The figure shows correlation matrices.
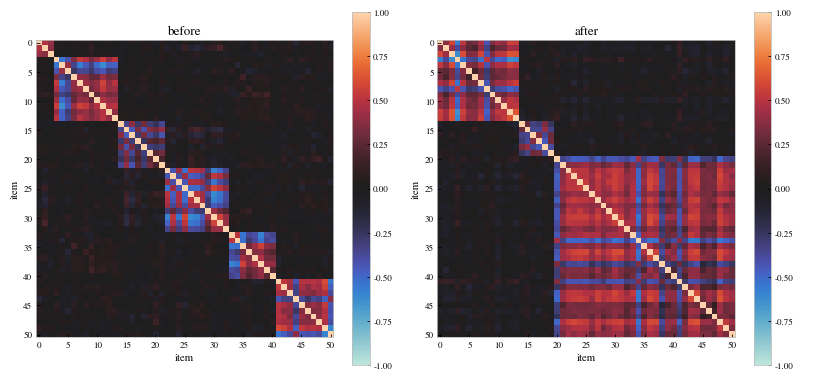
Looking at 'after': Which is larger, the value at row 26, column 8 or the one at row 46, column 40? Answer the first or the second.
the second
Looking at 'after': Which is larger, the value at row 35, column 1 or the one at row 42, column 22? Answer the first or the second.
the second
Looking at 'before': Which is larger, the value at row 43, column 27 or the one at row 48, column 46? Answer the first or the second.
the second
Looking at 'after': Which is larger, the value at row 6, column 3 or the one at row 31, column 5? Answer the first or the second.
the second
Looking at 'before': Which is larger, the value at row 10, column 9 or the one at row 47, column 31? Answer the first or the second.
the first
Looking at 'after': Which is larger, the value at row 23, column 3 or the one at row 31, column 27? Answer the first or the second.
the second
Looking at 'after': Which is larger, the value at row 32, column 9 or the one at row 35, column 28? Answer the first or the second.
the second
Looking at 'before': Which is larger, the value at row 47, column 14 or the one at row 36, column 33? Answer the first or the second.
the first
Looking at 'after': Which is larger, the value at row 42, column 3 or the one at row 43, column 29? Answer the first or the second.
the second
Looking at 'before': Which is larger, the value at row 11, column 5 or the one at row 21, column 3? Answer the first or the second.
the second
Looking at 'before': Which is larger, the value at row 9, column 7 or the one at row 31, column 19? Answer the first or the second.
the first
